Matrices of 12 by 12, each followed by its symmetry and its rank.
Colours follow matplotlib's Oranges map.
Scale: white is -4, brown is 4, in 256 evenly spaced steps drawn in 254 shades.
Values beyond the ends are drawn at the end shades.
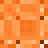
symmetric, rank two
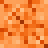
symmetric, full rank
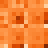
symmetric, rank two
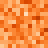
neither, full rank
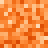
neither, full rank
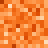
neither, full rank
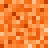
symmetric, full rank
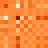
symmetric, rank two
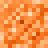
symmetric, full rank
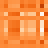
neither, rank one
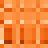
neither, rank one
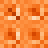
symmetric, rank two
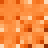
symmetric, rank two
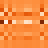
neither, rank one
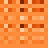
neither, rank one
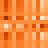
neither, rank one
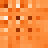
symmetric, rank two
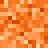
neither, full rank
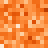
neither, full rank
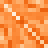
symmetric, full rank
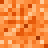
symmetric, full rank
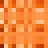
neither, rank one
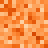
symmetric, full rank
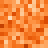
neither, full rank
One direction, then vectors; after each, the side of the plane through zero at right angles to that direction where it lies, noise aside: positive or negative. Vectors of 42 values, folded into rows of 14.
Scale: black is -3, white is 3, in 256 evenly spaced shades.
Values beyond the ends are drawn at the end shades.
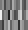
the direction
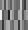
positive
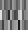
positive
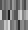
positive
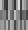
negative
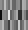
negative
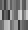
positive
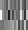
positive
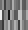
positive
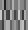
positive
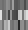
positive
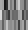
positive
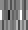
positive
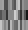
negative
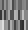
negative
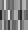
negative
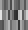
positive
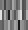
positive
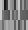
positive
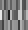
positive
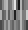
positive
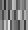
positive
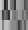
positive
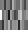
positive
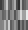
positive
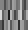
positive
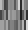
negative
